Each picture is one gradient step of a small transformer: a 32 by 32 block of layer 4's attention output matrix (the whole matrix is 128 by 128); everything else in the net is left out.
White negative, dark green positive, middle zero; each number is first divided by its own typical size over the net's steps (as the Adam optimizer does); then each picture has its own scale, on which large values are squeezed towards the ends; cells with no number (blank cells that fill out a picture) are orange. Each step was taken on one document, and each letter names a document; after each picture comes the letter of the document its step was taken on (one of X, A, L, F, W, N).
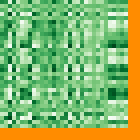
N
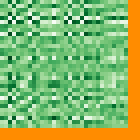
N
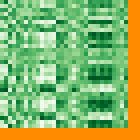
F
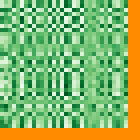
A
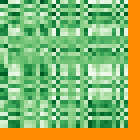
F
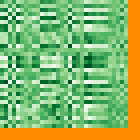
F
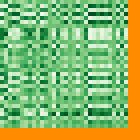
F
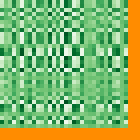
A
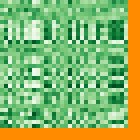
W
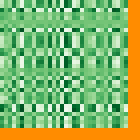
A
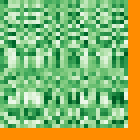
W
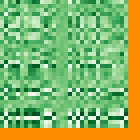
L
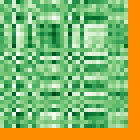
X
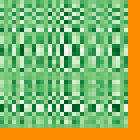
A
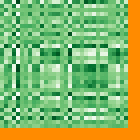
X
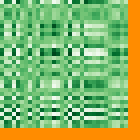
X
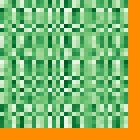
A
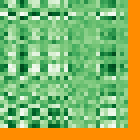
N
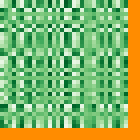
A
